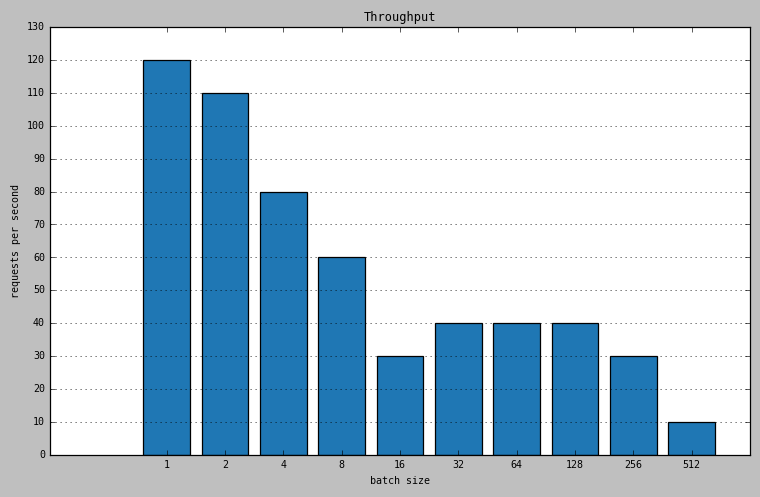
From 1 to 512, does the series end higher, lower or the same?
lower
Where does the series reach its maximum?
1
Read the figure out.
Title: Throughput
x-axis: batch size, ticks 1 2 4 8 16 32 64 128 256 512
y-axis: requests per second, ticks 0 10 20 30 40 50 60 70 80 90 100 110 120 130
Values:
120 110 80 60 30 40 40 40 30 10
